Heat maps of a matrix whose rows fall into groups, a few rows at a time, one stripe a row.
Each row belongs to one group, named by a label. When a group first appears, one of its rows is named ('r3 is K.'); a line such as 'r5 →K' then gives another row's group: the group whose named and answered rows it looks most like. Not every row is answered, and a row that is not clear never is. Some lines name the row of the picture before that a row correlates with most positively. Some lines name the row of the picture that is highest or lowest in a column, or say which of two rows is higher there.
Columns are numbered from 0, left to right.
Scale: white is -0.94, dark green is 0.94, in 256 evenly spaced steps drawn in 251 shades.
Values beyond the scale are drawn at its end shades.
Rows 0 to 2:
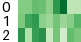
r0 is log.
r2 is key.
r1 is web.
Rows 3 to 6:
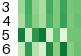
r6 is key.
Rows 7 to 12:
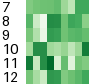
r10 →web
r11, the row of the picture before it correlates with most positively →5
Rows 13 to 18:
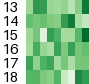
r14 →log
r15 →web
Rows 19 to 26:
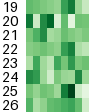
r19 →log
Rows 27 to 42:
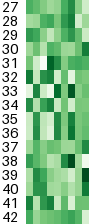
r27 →log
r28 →log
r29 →log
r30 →web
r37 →web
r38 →log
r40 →web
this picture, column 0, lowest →33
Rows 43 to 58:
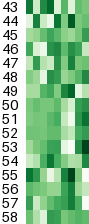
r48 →web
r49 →log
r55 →log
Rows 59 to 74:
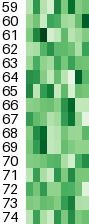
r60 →web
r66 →log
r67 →log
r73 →log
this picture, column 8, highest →60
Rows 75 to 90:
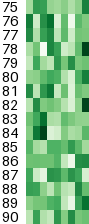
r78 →web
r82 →web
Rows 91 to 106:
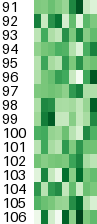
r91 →log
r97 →log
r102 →log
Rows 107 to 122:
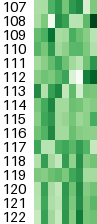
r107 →log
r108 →web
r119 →log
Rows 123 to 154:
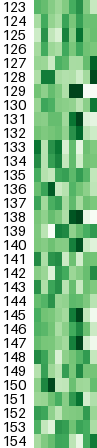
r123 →log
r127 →web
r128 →web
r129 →log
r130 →web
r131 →log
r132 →log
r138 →log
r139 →web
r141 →key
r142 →web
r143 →key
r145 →log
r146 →log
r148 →log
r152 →log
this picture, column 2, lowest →139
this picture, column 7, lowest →129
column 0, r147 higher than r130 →Yes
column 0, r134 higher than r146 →Yes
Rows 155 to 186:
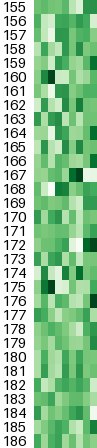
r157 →web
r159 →web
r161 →web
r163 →key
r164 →web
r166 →web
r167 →log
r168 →web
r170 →key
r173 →key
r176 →web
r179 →web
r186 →key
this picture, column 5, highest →167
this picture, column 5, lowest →172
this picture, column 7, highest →172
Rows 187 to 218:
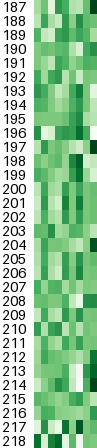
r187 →web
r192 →key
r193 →log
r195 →log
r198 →log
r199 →log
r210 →key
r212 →web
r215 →log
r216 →web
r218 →key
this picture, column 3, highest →218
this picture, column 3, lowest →217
